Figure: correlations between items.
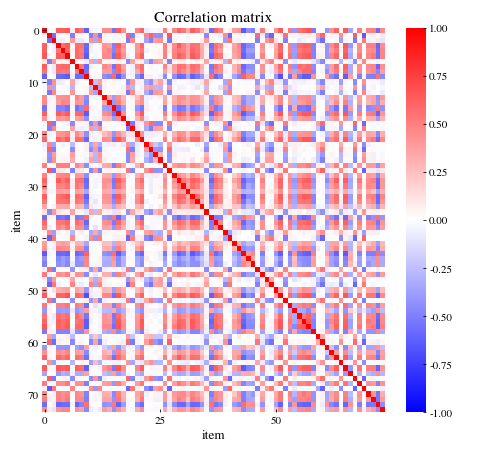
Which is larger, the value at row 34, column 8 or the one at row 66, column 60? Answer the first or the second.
the first
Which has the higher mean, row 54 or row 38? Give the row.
38
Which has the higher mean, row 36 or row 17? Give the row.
17
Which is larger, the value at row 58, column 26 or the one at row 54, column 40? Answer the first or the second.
the second
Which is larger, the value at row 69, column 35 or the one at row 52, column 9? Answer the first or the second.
the first
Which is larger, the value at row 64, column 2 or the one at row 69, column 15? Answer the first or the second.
the second
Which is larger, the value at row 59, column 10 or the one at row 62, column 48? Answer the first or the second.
the second
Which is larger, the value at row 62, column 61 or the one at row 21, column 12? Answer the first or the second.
the second
